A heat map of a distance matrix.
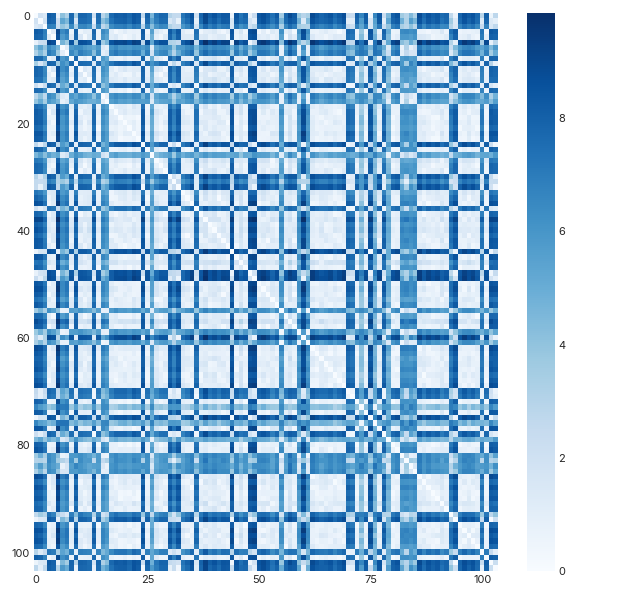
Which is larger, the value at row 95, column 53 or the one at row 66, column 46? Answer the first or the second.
the second
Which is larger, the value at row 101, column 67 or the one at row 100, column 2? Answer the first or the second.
the second
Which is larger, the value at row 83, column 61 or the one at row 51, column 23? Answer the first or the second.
the first
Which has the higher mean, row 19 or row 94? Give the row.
94
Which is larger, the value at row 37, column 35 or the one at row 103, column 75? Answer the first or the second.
the second
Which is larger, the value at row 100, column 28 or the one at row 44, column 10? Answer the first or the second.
the second
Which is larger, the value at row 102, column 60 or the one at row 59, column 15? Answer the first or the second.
the first
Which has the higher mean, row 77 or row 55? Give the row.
55
